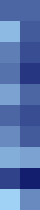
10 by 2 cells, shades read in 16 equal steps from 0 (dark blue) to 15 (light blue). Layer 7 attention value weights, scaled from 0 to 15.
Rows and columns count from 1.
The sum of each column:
90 52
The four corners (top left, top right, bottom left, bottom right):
6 6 15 9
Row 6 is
6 4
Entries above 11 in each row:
0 1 0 0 0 0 0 1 0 1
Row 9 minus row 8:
-9 -11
